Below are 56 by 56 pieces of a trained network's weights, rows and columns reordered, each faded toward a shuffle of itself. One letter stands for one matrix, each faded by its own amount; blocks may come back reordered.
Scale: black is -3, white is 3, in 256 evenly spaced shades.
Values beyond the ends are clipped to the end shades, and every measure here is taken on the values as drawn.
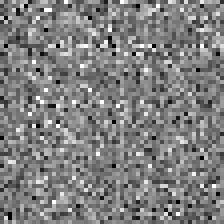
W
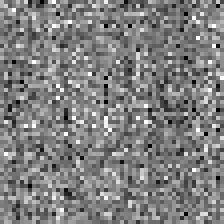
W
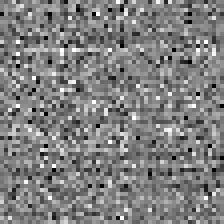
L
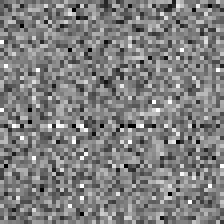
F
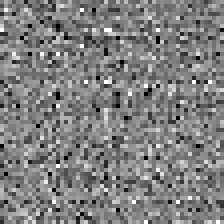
L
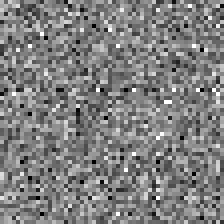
F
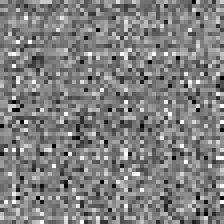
L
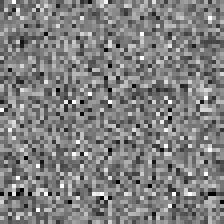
F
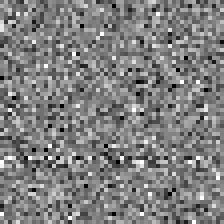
F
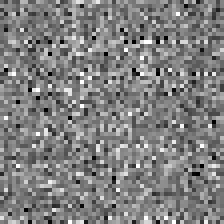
W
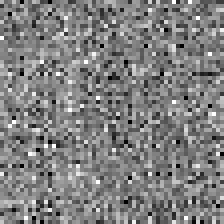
W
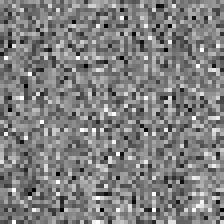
W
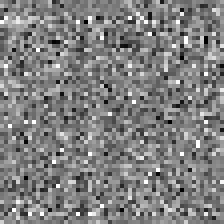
W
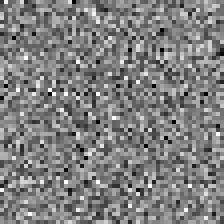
F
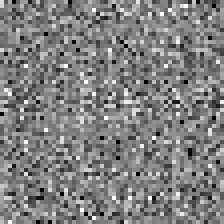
W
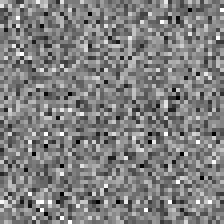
F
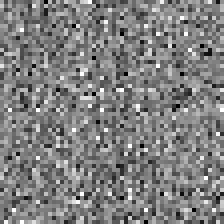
W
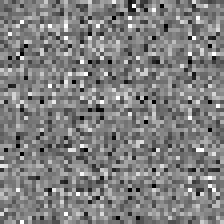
L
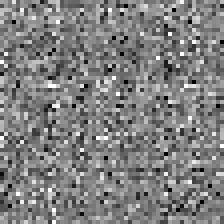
L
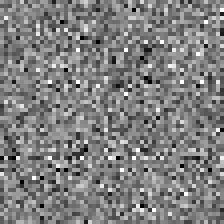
F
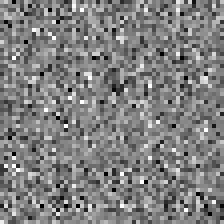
W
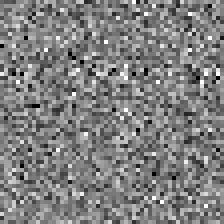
F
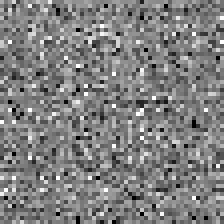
L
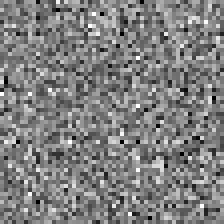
F
